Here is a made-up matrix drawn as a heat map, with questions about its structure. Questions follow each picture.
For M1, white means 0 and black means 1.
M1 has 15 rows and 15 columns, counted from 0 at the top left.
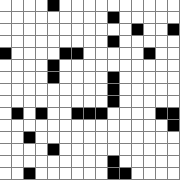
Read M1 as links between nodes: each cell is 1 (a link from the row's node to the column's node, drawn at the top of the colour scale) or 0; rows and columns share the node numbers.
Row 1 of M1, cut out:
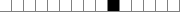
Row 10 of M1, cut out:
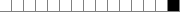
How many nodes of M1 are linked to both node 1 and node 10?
0
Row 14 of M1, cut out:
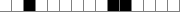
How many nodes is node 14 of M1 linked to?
3
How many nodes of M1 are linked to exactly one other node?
10
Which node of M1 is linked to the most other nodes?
node 9
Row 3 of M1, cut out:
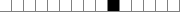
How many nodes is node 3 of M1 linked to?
1
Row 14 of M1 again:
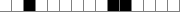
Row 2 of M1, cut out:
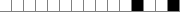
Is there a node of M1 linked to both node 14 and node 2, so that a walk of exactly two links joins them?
no
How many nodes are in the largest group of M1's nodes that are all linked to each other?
2
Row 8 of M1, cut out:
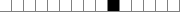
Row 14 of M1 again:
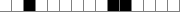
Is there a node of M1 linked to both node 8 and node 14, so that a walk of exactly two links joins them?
yes
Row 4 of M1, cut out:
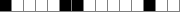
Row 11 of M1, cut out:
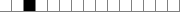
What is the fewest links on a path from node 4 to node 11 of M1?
5
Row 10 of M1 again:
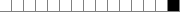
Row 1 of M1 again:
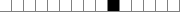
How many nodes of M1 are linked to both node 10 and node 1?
0
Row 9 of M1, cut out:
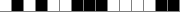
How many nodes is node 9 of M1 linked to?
7
